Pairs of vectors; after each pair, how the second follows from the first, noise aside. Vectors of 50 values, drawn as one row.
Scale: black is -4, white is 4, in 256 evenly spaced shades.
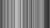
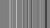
partly zeroed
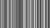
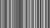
copied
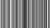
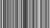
reversed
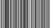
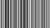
copied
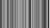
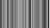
copied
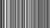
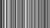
copied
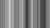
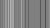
partly zeroed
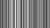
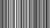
copied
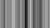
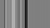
partly zeroed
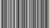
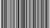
copied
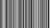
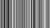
shuffled
